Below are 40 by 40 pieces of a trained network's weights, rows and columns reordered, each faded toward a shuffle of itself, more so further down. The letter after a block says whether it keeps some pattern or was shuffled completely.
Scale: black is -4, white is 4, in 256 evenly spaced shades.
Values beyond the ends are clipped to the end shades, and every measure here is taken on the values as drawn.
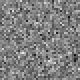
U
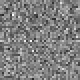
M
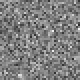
U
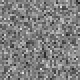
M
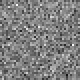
U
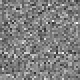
M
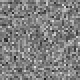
U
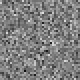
M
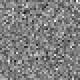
U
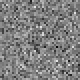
U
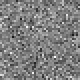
U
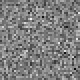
M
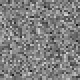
U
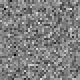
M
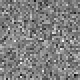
U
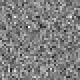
M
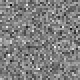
U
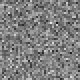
U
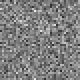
M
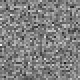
M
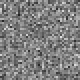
M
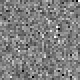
U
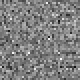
M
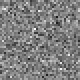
U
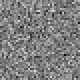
U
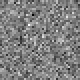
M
